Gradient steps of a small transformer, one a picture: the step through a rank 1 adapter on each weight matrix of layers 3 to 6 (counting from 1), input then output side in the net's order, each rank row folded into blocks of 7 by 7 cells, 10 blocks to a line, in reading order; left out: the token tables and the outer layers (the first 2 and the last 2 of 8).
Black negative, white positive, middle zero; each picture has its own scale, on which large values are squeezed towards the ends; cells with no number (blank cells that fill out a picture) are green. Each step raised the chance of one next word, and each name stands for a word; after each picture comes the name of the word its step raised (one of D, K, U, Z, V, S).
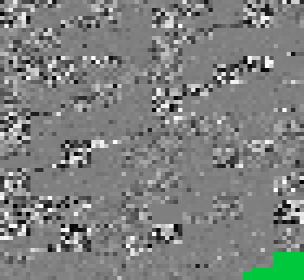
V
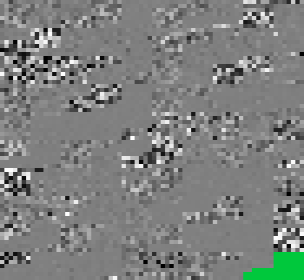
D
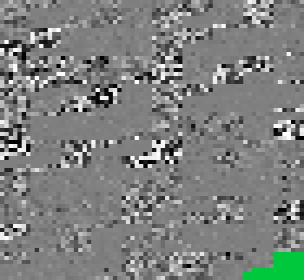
D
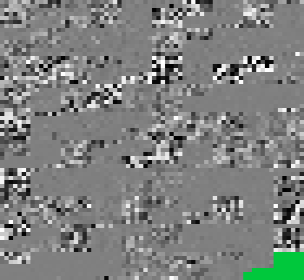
D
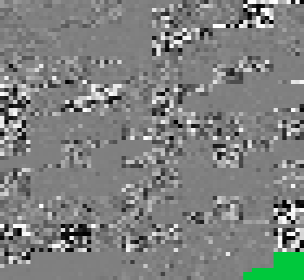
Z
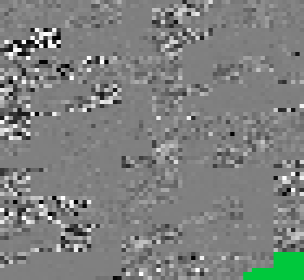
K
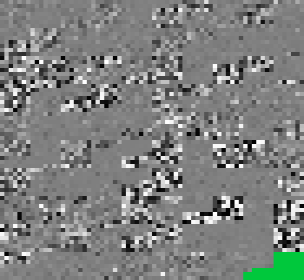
V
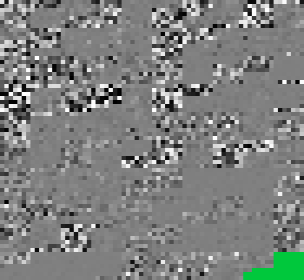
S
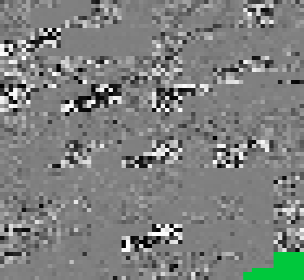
S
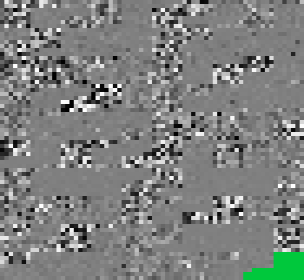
D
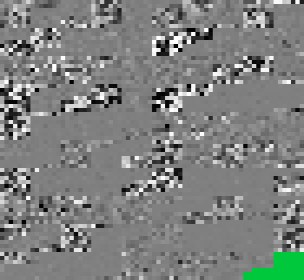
S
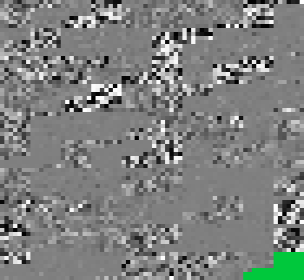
D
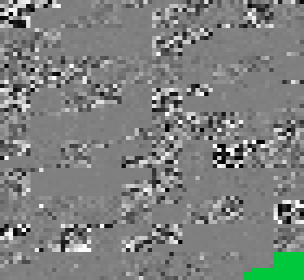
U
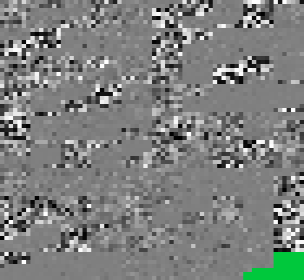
V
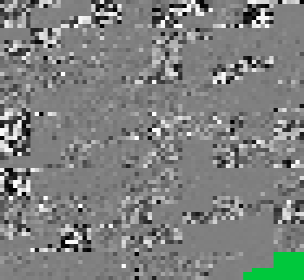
V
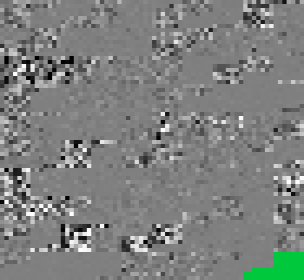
K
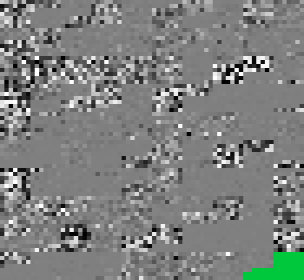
K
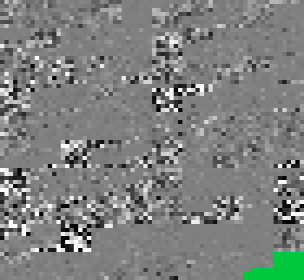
Z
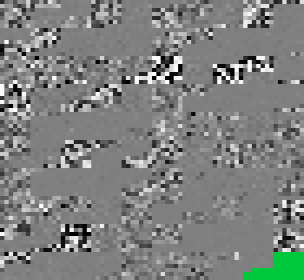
Z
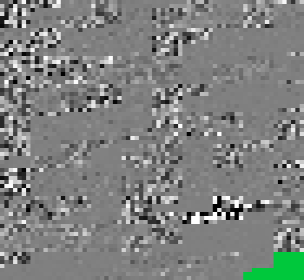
V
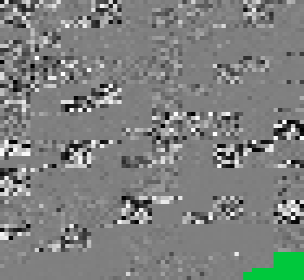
U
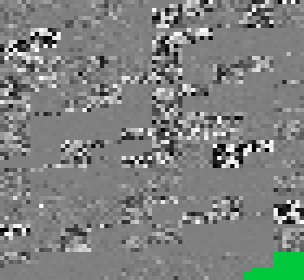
U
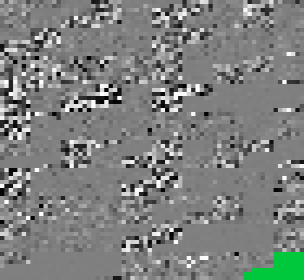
S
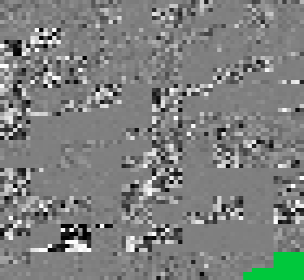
Z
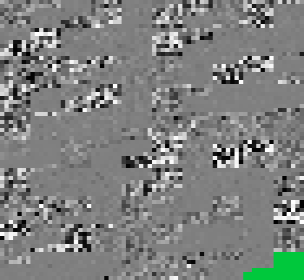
U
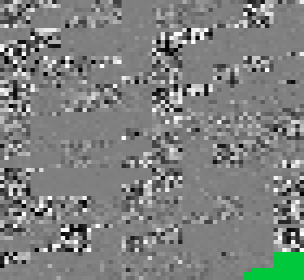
Z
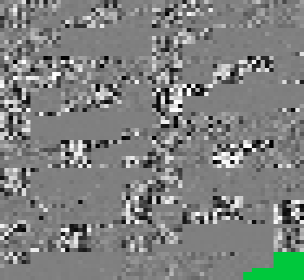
U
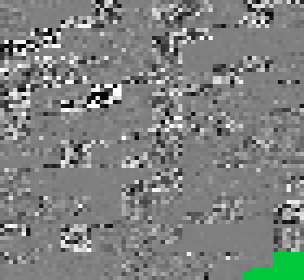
S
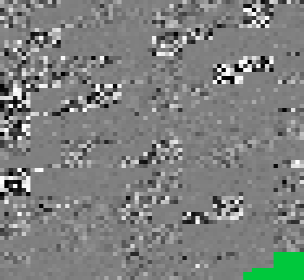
S
